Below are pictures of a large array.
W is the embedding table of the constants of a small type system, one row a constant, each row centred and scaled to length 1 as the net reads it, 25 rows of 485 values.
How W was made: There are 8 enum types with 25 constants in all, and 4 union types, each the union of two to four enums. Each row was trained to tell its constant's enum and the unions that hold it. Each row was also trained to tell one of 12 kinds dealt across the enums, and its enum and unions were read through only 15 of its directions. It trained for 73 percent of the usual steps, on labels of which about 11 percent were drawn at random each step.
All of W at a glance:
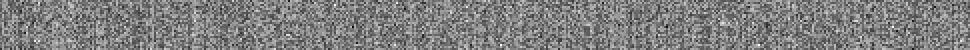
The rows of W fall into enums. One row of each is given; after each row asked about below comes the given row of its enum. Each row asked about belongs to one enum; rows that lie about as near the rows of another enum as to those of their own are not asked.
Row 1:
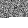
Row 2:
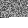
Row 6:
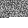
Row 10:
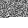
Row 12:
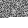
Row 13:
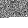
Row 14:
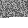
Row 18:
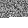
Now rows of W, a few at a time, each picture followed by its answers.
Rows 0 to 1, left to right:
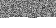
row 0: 14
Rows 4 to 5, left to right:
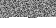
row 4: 13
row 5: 2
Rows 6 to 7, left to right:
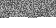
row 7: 14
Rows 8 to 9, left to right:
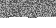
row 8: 14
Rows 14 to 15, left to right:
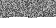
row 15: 13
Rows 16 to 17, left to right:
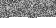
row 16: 13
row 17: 14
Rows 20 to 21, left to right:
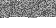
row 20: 6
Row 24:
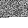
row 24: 13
